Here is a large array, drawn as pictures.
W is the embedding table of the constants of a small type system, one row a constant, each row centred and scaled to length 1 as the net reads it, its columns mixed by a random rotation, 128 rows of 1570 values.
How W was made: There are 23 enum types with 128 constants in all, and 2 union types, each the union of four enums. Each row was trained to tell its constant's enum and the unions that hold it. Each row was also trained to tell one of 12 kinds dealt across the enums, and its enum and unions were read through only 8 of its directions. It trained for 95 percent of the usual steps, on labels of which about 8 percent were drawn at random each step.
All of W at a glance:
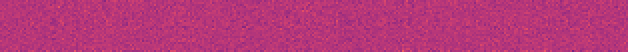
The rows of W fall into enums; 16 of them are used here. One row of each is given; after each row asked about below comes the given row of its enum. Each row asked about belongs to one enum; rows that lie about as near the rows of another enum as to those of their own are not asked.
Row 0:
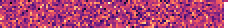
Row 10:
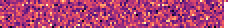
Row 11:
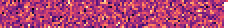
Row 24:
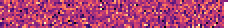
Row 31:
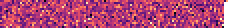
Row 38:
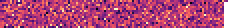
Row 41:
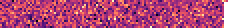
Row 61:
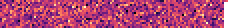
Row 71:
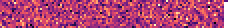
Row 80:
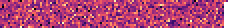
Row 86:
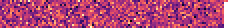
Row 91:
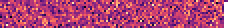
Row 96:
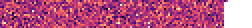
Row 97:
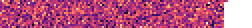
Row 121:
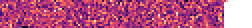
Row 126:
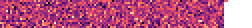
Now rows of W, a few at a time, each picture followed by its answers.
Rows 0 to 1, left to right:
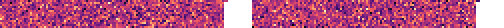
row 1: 80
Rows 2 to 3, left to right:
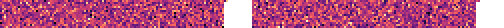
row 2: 31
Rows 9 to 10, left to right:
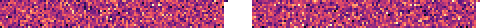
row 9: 80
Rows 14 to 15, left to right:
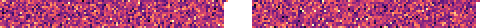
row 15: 38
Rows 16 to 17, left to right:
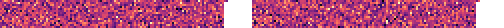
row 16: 24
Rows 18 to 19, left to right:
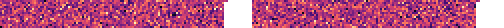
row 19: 31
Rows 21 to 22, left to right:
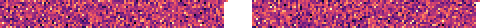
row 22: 0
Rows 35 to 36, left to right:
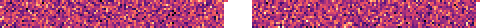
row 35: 24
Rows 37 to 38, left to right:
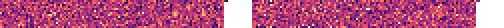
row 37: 41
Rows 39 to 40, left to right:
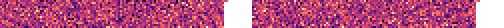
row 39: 121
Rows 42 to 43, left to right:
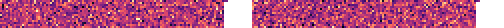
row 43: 71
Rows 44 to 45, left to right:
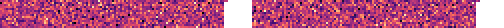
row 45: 38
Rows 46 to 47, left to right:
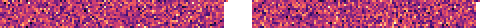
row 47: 31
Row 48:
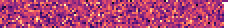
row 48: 0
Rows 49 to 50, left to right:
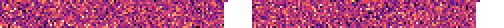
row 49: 86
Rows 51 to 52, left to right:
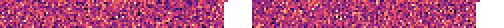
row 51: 10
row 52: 80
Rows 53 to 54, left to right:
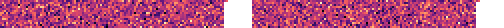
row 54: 97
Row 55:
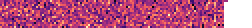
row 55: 96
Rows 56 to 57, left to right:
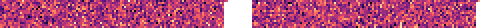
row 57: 96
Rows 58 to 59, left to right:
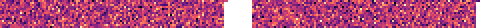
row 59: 91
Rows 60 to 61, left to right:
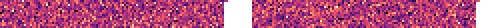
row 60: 38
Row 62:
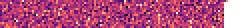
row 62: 96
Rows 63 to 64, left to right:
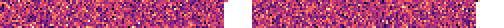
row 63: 38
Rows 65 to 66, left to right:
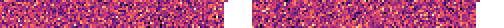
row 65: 24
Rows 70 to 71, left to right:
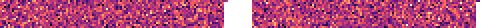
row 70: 71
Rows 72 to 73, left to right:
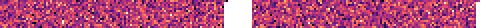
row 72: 80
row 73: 71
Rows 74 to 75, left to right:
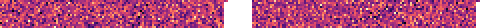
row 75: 96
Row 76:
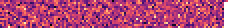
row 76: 126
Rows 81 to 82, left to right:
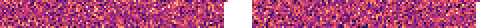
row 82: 24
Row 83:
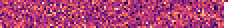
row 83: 41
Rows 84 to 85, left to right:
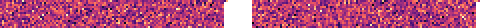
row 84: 96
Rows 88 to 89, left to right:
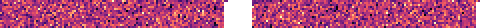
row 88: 41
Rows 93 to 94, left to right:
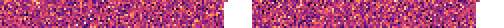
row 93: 24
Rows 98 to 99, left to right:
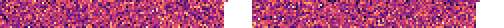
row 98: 121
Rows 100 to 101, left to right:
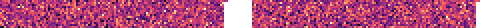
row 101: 97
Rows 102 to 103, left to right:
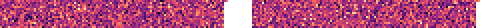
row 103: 10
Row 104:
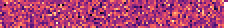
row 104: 41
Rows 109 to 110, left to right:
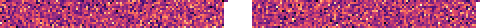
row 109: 126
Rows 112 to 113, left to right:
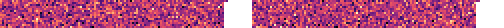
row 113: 0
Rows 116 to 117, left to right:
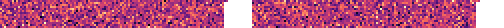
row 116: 0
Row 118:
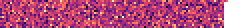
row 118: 10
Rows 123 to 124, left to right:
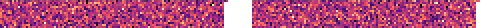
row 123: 0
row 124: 80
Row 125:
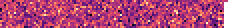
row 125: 41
